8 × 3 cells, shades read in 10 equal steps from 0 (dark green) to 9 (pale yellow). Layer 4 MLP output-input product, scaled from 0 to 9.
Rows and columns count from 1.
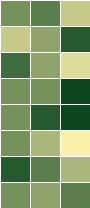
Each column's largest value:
7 6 9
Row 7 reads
1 3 6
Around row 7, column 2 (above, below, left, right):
6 5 1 6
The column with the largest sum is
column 3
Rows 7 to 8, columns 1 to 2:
1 3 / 4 5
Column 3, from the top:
7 1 8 0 0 9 6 3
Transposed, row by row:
4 7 2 4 4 4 1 4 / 3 5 5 4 1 6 3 5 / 7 1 8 0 0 9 6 3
